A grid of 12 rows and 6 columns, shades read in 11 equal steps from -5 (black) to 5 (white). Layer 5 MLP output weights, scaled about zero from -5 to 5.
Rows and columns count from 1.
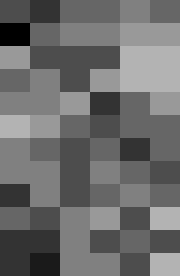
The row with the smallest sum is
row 11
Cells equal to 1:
8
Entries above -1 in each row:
1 4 3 4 4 2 1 3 2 3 1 3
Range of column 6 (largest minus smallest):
4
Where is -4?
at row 12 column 2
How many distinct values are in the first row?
4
